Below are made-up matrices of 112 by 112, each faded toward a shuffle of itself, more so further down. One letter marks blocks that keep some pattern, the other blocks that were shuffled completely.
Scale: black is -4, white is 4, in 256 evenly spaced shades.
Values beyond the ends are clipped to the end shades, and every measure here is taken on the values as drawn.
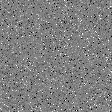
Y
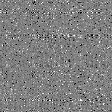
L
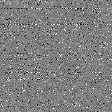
L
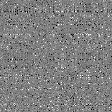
L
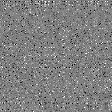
L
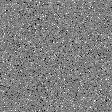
Y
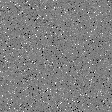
Y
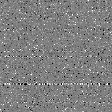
L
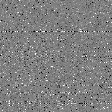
L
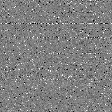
L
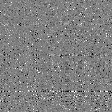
L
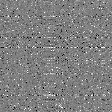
L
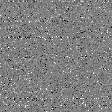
L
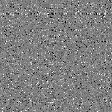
L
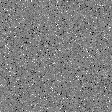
Y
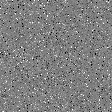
Y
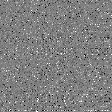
L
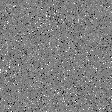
Y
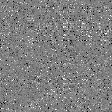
L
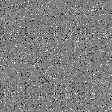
L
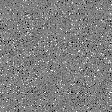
L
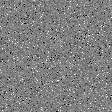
Y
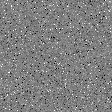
Y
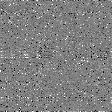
L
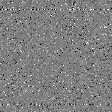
L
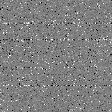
L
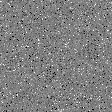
Y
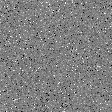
Y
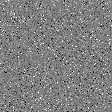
Y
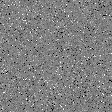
Y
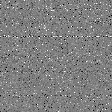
L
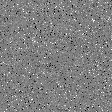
Y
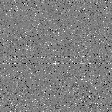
L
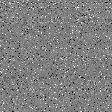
L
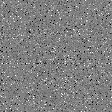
L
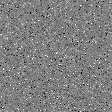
Y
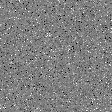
Y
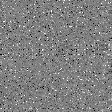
L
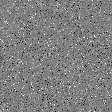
Y
